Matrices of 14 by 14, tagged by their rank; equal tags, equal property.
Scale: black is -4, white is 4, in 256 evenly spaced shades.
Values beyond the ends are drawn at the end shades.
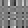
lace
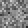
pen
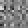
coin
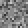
pen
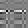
lace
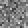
pen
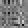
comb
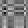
lace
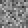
pen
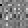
comb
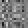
coin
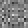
coin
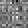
comb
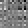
coin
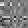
coin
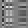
lace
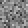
pen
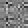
comb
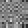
comb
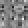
comb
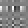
lace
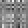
coin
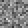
pen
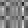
lace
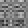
coin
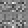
comb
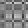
lace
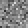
pen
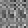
comb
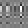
lace
